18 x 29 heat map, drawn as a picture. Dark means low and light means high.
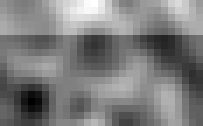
Mirror symmetry: none. Seam: horizontal, 30% of the way down, the top part higher. Histogram: bell-shaped. Stripes: none. Lone odd cells: none. Ninth with the highest average: top middle. Ninth with the lowest average: bottom left.
